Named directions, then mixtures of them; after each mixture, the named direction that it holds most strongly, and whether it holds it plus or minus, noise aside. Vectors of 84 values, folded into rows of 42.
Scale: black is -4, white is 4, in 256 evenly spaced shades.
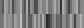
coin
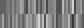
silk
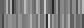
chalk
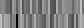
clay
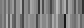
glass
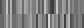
chalk, plus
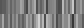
silk, plus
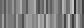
silk, plus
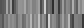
chalk, plus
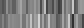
silk, plus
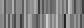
glass, plus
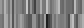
silk, minus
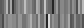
chalk, plus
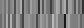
glass, plus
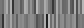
chalk, plus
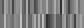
coin, plus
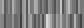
coin, minus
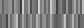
glass, minus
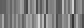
silk, plus
